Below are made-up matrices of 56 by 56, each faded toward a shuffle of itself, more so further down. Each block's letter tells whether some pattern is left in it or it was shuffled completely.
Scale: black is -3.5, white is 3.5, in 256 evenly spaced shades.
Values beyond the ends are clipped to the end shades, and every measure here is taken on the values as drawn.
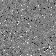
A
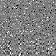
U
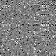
U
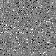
U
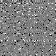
U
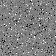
A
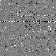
U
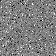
A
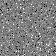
A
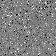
A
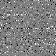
U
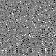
U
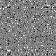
U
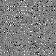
U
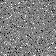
A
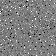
A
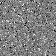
A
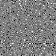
U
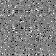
U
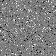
A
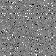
U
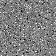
A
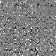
U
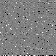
U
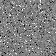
A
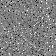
A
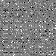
U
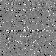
U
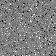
A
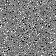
A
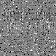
U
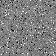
A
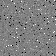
A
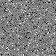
A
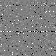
U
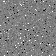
A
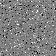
A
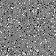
U
